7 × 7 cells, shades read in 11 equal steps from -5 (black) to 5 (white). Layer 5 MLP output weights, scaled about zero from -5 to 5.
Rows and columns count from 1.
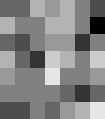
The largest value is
4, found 2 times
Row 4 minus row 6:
2 -1 -3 3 3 3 4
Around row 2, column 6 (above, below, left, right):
0 -3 2 -5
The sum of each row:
1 1 -4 6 6 -5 2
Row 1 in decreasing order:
2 2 1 0 -1 -1 -2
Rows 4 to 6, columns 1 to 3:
2 -1 -3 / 1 0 0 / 0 0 0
